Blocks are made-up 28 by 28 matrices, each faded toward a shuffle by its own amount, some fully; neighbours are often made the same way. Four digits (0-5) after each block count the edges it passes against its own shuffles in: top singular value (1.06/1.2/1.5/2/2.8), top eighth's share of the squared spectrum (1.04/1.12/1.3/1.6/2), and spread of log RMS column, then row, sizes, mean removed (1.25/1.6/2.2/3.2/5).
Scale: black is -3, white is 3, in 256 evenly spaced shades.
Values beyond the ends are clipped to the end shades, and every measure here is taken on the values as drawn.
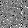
2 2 1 0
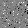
2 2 0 0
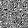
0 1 0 0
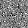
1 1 0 2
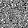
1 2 0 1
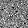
0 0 0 0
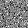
0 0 0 0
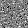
0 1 0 0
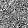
1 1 0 1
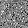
0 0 0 0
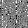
2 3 2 0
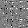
3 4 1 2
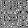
3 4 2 2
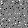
1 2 0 0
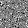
0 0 0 0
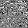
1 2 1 3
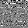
2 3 0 3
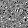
1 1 0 1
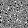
1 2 0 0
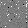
2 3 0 0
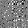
3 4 1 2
